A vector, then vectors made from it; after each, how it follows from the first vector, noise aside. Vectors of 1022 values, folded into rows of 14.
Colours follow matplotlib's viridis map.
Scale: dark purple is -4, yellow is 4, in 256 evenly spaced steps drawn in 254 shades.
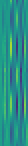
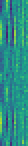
wrapped around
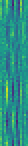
wrapped around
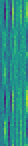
wrapped around
